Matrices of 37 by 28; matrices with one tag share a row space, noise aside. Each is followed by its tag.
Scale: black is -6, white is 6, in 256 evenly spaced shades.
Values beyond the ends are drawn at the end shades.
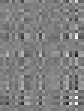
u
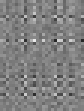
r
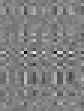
r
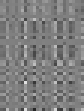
r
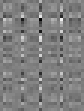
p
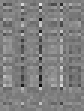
p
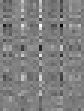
p
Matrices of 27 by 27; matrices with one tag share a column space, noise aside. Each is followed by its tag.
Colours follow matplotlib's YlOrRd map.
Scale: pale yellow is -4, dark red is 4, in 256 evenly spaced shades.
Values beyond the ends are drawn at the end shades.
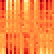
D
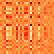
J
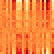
D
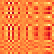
J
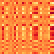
J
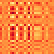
J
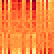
D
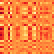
J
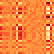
J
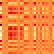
J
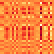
J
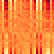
D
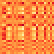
J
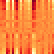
D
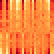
D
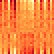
D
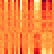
D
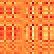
J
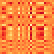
J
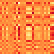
J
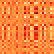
J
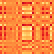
J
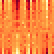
D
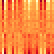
D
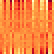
D
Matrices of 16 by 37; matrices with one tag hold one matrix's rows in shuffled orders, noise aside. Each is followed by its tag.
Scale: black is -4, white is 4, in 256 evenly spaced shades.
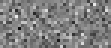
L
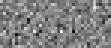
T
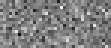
L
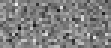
L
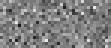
L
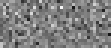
T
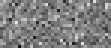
L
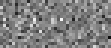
T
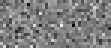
T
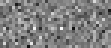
T
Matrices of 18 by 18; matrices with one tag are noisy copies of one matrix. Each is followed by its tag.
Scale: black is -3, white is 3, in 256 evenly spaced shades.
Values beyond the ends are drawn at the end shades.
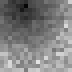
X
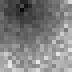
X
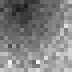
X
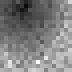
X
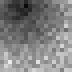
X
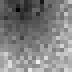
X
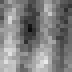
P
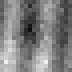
P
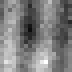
P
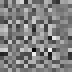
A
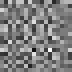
A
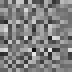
A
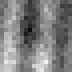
P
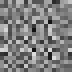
A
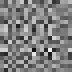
A
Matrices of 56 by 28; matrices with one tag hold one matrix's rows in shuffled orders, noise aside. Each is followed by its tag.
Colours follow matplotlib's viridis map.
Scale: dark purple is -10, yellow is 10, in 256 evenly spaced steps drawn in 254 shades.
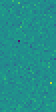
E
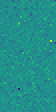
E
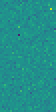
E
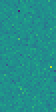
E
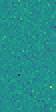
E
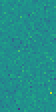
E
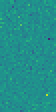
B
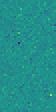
E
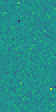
E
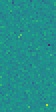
B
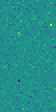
E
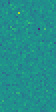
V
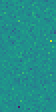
E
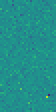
B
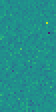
B
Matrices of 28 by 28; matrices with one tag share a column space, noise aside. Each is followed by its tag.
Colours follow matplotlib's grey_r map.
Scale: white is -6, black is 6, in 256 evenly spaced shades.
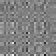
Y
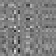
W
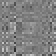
Y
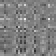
W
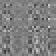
W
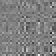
Y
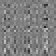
W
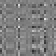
W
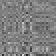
Y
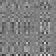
Y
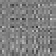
W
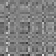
Y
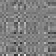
Y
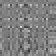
W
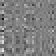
W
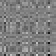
Y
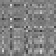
W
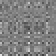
Y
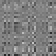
Y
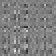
W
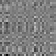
Y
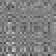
Y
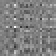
W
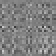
W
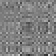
Y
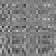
W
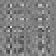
W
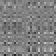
Y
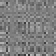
Y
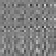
W
